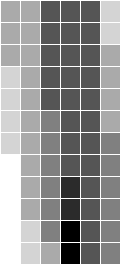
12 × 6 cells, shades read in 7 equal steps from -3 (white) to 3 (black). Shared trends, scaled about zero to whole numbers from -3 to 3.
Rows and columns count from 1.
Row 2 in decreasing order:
1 1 1 -1 -1 -2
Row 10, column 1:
-3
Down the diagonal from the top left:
-1 -1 1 1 1 -1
